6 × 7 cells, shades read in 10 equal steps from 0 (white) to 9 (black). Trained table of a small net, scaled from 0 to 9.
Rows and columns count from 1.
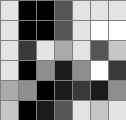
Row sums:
28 26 21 33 43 29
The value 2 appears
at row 3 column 7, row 6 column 1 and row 6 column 6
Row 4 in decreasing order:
9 8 7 4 4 1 0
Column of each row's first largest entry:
2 2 2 2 3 2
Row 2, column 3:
9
